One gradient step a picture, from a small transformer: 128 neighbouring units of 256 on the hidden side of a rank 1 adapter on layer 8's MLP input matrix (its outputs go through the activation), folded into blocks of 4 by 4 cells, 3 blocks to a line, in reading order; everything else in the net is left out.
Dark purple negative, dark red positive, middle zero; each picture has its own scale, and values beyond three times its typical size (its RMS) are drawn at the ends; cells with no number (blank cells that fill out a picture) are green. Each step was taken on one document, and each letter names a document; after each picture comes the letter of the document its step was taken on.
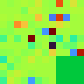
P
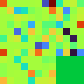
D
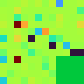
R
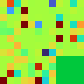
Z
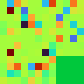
Z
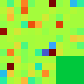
Z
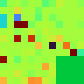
R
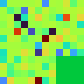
D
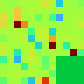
R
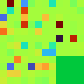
Z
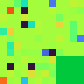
Z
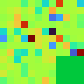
P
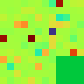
P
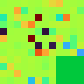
P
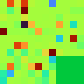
Z
